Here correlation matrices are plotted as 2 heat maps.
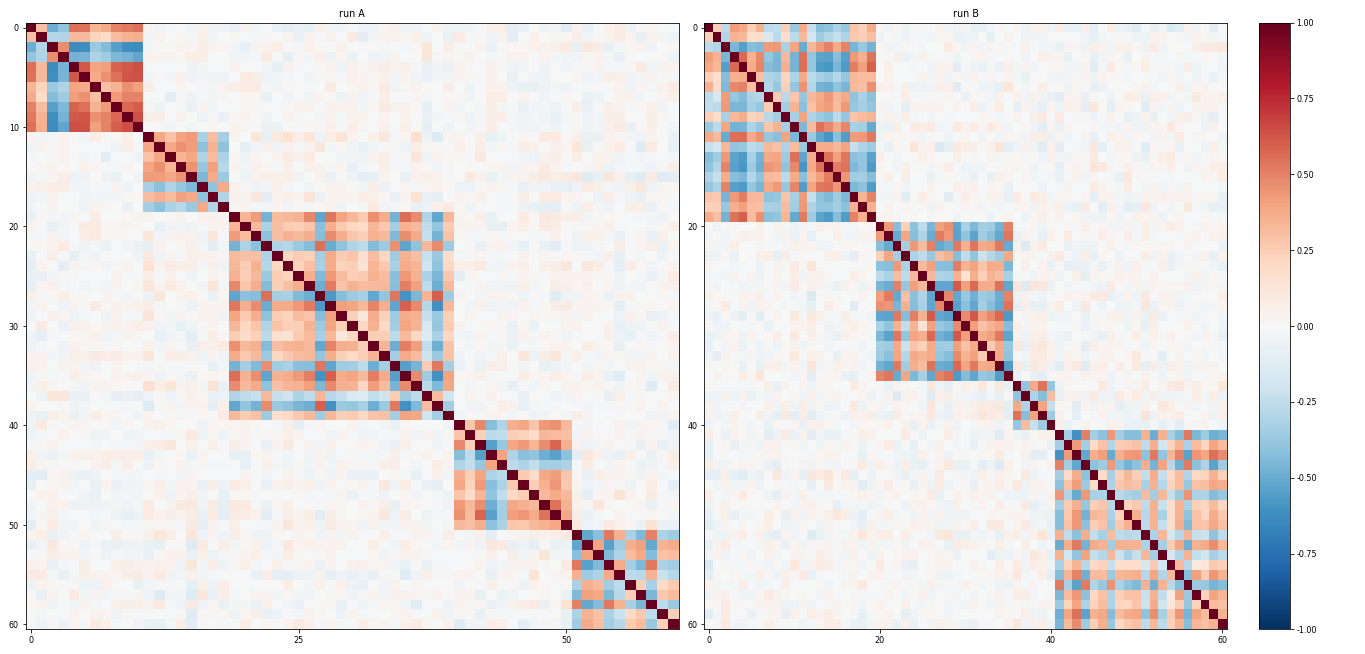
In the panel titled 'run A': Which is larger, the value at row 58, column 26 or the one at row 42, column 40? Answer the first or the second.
the second
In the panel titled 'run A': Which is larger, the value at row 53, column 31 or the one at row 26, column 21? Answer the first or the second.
the second
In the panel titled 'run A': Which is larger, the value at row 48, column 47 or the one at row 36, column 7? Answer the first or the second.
the first
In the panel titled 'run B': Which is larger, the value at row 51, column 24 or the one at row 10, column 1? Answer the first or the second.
the first
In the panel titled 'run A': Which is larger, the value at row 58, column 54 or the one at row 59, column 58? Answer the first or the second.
the first
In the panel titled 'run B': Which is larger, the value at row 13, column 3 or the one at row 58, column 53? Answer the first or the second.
the second
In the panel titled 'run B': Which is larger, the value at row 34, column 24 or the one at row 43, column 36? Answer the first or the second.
the first
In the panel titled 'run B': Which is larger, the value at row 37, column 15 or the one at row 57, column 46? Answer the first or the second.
the second
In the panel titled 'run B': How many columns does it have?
61
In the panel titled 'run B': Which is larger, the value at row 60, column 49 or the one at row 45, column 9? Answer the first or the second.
the first
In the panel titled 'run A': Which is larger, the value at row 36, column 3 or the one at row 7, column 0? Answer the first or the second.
the second
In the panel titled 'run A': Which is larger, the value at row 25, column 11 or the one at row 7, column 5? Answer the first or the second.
the second
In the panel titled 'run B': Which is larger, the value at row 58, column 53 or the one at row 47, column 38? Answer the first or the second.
the second
